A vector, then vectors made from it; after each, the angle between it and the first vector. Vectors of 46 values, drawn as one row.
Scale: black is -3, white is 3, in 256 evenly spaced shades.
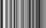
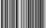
partly aligned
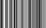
nearly parallel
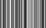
partly opposed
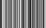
partly aligned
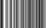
nearly parallel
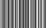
partly opposed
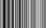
nearly opposite
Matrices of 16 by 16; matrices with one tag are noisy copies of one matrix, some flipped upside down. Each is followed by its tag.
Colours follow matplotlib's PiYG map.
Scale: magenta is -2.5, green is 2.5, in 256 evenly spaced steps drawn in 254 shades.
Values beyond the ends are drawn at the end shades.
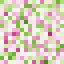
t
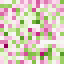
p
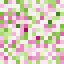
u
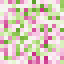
p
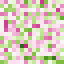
t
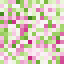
u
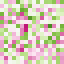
u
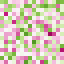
t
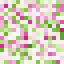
u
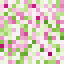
u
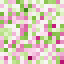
u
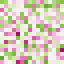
t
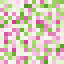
t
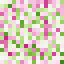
p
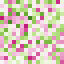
u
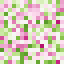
u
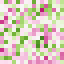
p
